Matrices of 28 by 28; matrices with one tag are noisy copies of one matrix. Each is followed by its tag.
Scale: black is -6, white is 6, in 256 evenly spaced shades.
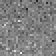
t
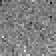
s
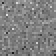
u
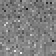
t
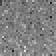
s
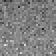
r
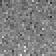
s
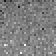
r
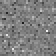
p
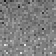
r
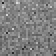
u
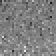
s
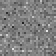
p
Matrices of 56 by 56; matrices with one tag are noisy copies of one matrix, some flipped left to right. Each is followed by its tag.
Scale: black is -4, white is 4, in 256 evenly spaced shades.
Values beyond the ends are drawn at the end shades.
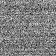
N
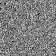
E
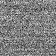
N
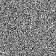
E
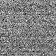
N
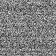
N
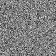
E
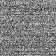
N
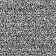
N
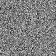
E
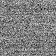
N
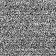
N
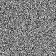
E
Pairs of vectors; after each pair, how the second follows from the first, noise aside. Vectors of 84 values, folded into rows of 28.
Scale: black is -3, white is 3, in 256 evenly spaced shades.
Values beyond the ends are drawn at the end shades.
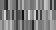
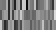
shuffled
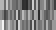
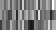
reversed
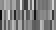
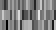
shuffled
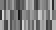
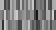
reversed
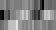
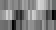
reversed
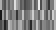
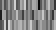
sign-scrambled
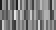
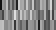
sign-scrambled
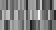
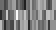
reversed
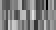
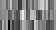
reversed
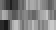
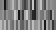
shuffled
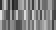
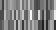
reversed
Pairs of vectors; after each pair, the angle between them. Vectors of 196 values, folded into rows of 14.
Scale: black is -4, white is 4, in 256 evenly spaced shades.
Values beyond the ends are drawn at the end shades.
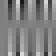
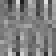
nearly parallel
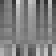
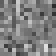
partly aligned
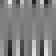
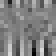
nearly opposite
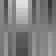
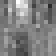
nearly parallel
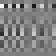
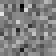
partly aligned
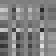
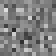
partly aligned
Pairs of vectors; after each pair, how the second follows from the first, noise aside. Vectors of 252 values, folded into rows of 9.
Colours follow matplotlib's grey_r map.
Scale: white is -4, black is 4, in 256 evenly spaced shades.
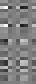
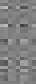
shrunk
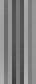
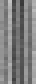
reversed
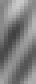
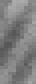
shrunk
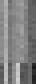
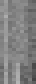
shrunk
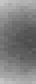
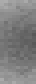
shrunk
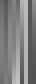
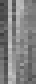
reversed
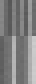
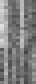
reversed
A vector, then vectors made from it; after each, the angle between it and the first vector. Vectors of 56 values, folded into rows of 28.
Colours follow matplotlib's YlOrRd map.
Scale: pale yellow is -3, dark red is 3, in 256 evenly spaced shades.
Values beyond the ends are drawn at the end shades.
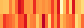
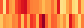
partly aligned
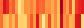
nearly opposite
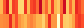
partly opposed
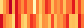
orthogonal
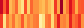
partly opposed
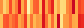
partly aligned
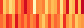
orthogonal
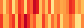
partly aligned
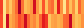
partly aligned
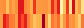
nearly parallel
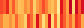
nearly opposite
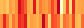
nearly parallel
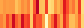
orthogonal
